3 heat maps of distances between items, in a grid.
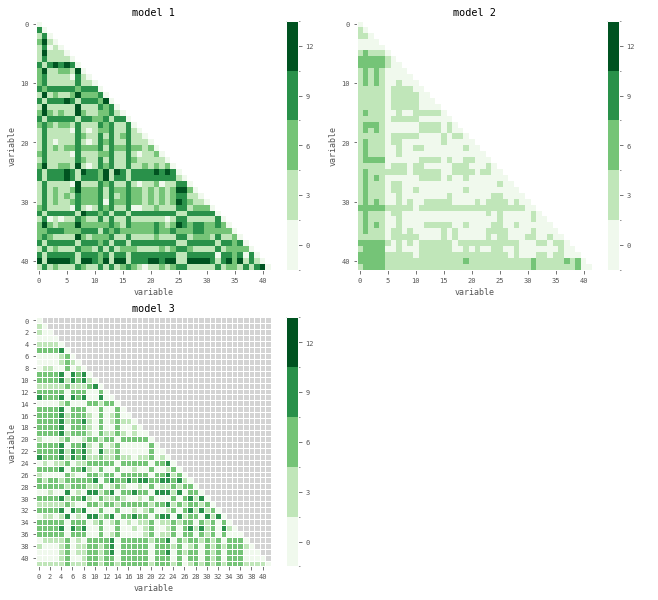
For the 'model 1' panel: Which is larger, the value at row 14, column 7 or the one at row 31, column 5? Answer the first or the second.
the first
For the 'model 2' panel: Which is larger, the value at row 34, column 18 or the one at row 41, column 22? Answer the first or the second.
the second
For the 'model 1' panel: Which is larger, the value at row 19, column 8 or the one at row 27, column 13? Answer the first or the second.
the second
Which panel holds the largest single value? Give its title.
model 1
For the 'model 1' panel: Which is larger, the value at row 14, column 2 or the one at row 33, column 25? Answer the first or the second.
the second
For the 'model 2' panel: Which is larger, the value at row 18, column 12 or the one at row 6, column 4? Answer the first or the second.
the second
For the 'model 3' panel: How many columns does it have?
42
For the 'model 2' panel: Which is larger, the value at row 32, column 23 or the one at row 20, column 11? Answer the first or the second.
the first
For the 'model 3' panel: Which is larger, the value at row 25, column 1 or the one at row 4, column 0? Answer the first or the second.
the first
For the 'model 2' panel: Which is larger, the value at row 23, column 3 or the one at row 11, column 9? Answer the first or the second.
the first
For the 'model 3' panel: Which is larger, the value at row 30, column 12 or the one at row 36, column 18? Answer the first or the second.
the first
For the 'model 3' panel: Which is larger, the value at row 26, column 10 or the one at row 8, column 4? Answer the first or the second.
the first
